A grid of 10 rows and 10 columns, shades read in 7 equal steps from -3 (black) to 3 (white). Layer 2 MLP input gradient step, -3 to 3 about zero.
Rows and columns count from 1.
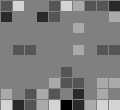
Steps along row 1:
up down same down up down down same down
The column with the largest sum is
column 9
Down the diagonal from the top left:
-1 0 0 0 0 0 0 0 1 2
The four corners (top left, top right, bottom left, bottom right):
-1 -2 2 2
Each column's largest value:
2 2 0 1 2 2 1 1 2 2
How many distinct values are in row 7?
2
